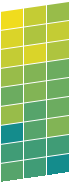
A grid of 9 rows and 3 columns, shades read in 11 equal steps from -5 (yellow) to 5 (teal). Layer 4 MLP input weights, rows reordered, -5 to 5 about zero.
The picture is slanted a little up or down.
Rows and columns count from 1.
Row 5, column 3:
1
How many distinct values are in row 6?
3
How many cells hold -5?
1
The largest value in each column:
5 3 5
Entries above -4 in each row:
2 2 2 3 3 3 3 3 3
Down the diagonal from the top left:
-5 -2 -2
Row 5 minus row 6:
2 -2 0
